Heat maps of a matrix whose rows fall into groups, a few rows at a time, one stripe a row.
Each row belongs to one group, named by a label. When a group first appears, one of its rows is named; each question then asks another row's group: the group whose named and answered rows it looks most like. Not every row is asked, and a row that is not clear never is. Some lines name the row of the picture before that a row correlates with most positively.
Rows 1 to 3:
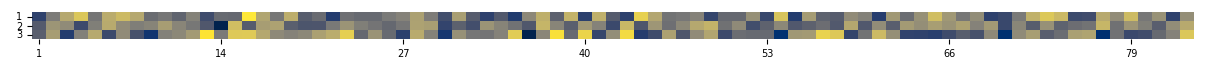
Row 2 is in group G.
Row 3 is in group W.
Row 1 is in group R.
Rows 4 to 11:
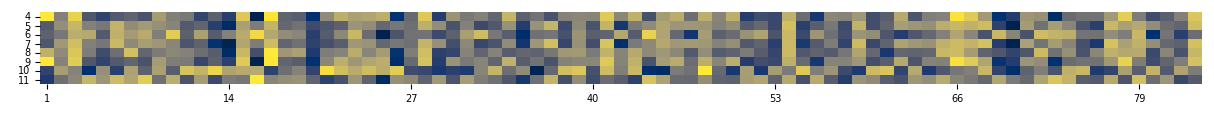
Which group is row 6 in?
R
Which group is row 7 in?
G
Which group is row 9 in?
G
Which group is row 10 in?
W
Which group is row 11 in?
R
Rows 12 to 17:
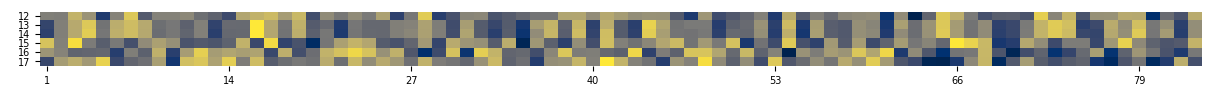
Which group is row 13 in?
R
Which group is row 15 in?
G
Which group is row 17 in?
W
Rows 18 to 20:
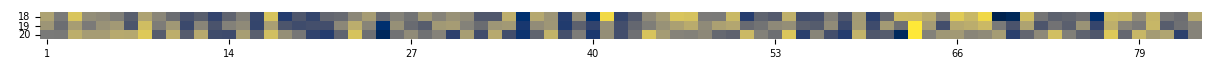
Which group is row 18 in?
G
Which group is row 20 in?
R
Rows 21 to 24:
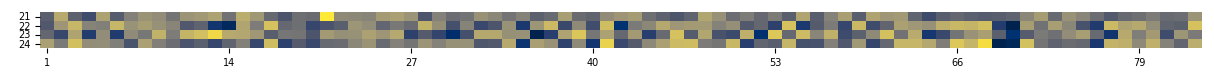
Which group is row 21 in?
W
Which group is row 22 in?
G
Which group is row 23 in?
W
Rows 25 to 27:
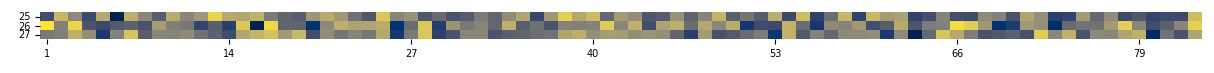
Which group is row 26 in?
G
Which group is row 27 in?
R
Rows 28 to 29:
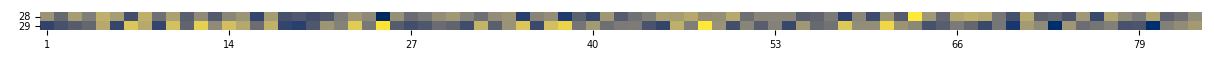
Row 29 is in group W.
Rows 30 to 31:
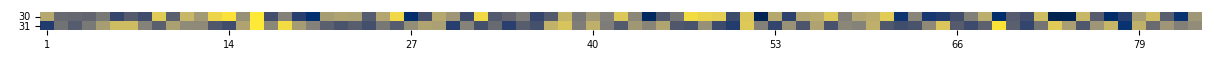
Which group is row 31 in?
R
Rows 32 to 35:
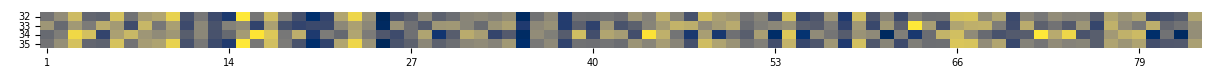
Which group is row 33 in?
G
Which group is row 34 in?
R
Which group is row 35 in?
G
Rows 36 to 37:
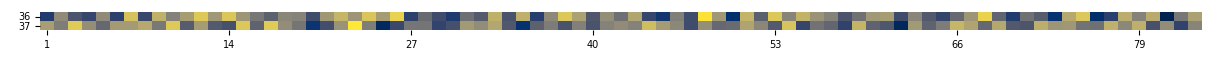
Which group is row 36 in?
W
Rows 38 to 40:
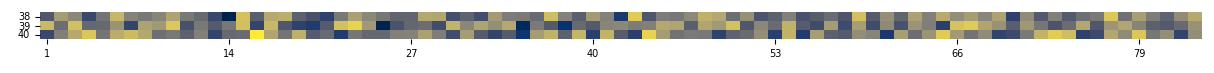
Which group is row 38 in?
G
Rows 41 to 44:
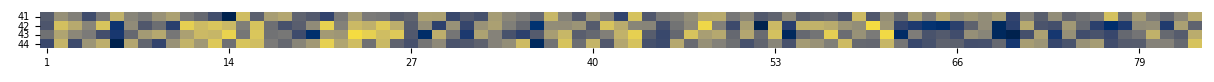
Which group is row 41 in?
G
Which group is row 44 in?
W
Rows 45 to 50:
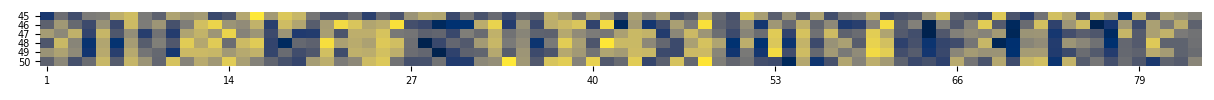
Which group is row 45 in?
R
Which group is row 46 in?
W
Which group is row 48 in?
W
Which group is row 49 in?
W
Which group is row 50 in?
W
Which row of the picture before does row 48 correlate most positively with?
42
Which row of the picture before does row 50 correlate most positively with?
44
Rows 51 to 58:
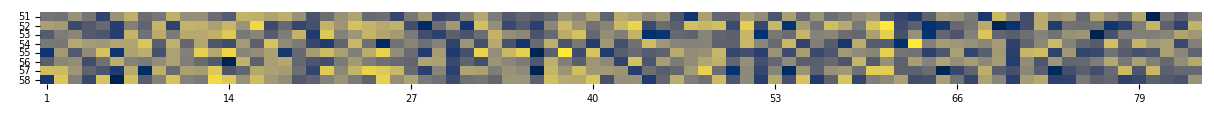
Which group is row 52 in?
W
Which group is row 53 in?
W
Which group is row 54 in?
R
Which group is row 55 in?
W
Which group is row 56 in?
G
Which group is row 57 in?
W
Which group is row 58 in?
W
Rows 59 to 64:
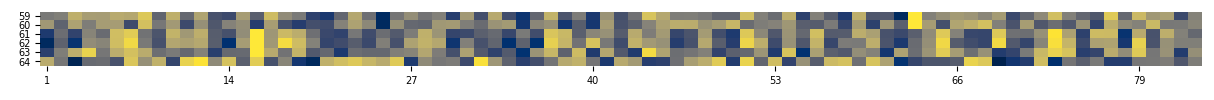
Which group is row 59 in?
R
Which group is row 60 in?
G
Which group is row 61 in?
R
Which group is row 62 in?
R
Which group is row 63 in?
R
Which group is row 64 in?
W
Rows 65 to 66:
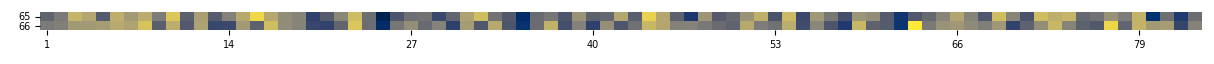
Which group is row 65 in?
R
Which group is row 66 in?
R
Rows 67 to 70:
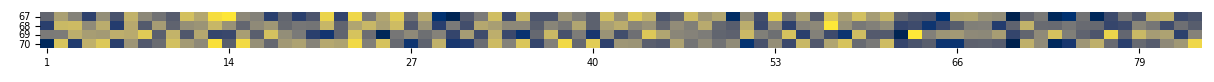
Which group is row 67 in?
W
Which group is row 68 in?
W
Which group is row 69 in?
R
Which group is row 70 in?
W
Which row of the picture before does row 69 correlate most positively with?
66
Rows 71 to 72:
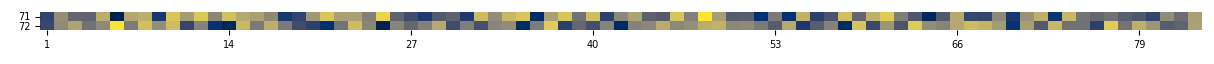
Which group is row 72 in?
G
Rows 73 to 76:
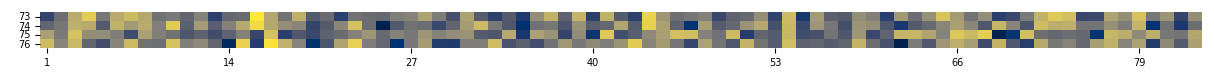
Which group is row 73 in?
R
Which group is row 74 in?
R
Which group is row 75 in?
G
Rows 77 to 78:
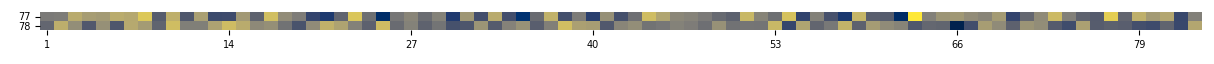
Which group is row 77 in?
R
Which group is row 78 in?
W
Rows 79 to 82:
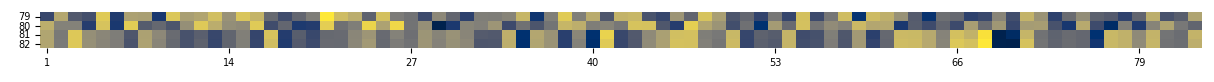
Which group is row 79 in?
W
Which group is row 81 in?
G
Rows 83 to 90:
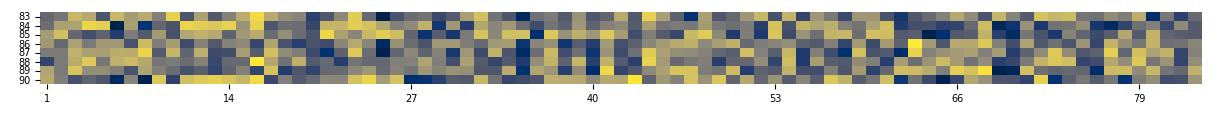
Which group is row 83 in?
R
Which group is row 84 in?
W
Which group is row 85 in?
W
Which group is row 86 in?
G
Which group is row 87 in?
R
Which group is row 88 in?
R
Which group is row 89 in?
G
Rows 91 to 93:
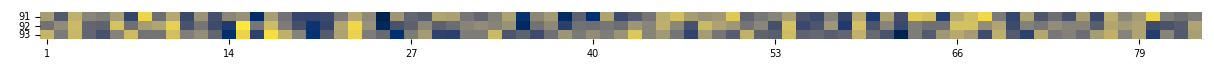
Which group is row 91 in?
G
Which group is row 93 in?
R
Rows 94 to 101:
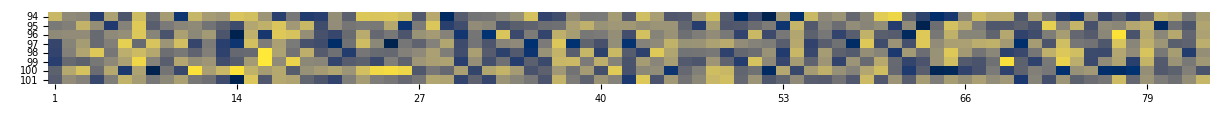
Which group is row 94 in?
W
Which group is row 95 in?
R
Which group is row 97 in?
G
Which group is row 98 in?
R
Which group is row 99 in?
R
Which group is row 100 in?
W
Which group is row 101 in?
G
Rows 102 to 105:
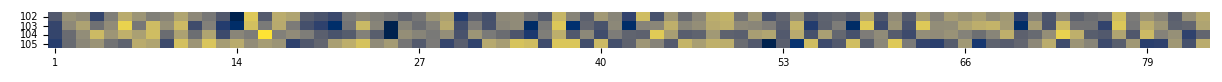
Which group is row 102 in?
G
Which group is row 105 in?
W
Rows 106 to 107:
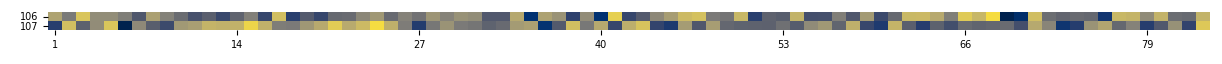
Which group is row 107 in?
W
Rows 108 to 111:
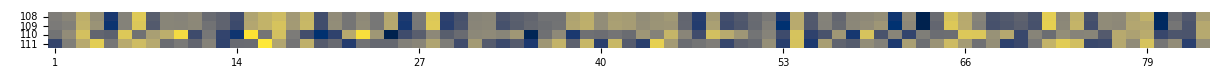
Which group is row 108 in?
R
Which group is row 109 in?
R
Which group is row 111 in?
R
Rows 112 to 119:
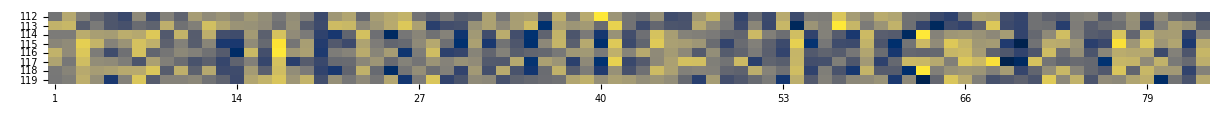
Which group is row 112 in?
W
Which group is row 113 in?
W
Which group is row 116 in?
R
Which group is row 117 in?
G
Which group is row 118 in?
R
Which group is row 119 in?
R
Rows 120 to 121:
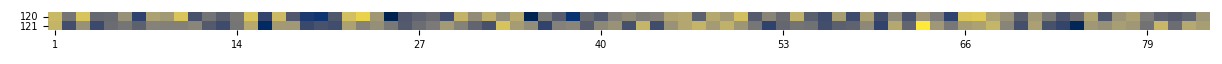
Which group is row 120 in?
G
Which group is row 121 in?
G
